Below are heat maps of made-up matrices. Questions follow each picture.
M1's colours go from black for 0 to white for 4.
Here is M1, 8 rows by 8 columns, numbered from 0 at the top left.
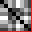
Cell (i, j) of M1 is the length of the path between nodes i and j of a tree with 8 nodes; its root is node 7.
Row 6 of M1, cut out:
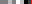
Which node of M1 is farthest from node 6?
4
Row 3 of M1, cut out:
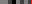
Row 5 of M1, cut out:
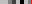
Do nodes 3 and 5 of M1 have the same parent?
no
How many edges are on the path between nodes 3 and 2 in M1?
1
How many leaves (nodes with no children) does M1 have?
5
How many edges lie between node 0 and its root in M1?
1
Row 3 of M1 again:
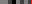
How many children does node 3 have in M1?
2
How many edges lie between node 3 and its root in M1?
1
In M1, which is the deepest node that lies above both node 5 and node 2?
3
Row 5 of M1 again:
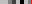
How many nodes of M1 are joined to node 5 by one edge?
1
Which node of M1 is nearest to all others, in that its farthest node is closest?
3
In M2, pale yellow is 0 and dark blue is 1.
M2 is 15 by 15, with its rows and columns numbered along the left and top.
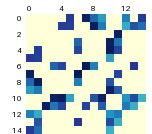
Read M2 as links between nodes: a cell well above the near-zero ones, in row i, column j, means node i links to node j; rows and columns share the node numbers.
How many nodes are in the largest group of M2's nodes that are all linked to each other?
2
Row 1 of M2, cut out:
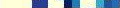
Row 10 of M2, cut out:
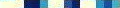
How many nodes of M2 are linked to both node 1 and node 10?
7
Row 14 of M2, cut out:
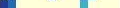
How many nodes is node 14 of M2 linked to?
3
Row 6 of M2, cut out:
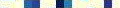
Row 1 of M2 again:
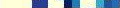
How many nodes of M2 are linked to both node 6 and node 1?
3
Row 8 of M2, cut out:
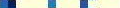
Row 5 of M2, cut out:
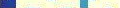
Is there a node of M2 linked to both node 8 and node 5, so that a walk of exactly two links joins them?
yes
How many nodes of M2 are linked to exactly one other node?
1
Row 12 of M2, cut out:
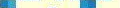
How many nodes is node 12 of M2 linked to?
4
